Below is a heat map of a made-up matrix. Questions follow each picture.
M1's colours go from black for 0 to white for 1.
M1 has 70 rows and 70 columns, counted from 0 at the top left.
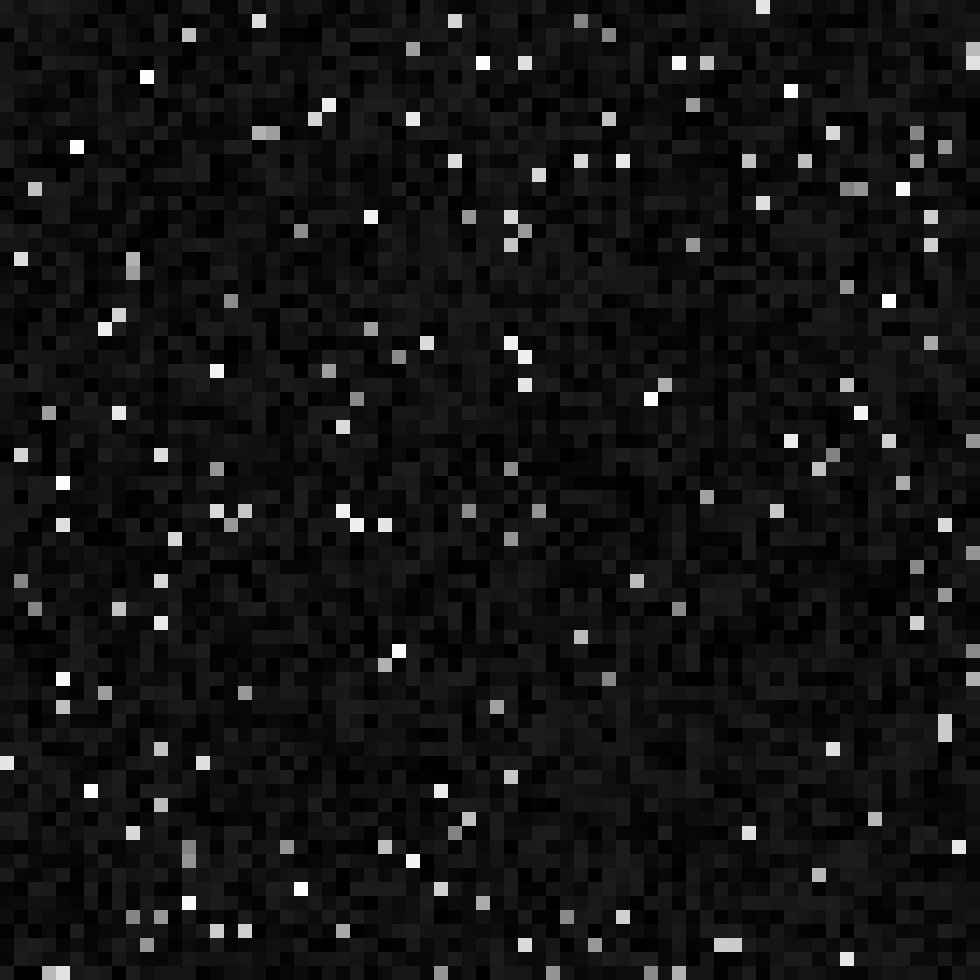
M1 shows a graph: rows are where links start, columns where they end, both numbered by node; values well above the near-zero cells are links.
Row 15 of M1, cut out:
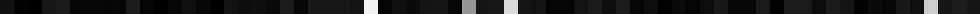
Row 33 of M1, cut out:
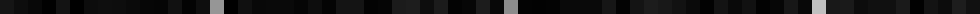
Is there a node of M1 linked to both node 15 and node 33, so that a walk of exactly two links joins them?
yes
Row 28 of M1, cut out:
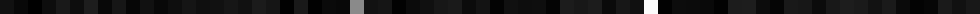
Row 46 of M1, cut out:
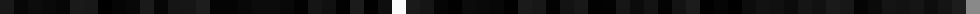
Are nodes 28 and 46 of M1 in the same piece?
yes
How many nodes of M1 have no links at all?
0
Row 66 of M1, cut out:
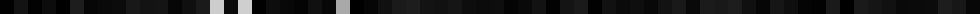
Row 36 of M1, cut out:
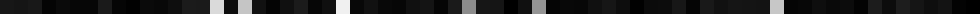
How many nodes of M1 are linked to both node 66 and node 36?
3
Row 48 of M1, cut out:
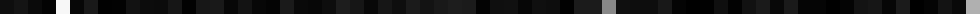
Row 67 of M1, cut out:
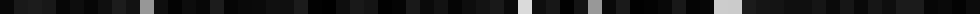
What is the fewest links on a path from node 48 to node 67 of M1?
3
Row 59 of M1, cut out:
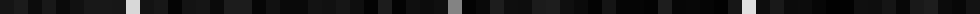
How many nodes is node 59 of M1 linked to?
3
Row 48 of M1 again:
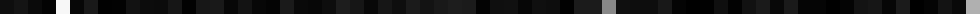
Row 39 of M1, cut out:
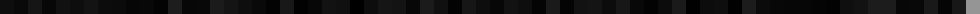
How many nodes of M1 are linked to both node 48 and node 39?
1
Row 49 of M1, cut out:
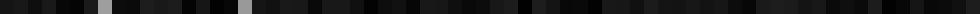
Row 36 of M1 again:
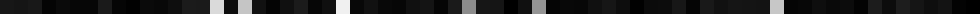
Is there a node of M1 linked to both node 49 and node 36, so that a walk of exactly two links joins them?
yes
